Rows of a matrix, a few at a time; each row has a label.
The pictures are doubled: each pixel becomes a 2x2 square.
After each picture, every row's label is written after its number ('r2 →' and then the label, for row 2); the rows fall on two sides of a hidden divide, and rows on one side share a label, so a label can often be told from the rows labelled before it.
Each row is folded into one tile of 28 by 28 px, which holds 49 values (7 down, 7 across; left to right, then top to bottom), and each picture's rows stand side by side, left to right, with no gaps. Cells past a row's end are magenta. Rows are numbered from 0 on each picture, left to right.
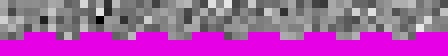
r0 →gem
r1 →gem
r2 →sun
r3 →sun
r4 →gem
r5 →sun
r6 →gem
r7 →sun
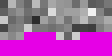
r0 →sun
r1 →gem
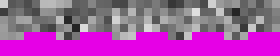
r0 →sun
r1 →sun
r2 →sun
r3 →sun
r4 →sun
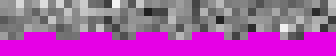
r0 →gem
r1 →gem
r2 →gem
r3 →sun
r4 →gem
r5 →sun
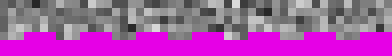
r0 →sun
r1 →sun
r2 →gem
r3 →sun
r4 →sun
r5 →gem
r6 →sun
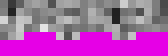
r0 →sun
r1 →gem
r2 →gem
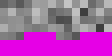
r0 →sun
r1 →gem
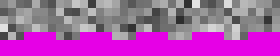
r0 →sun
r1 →gem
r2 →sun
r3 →gem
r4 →gem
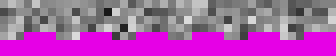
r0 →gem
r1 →gem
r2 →sun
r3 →gem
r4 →gem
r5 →sun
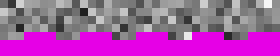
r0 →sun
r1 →gem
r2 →sun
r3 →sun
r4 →sun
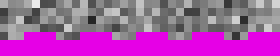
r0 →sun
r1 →gem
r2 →gem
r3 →sun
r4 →sun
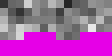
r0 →sun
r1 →sun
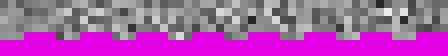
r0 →sun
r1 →gem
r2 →gem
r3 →sun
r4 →gem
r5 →sun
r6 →gem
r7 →sun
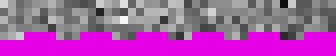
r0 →sun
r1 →sun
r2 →gem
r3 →gem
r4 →sun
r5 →sun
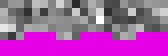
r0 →sun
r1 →gem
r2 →sun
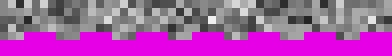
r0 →gem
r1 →sun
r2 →gem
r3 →sun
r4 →gem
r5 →sun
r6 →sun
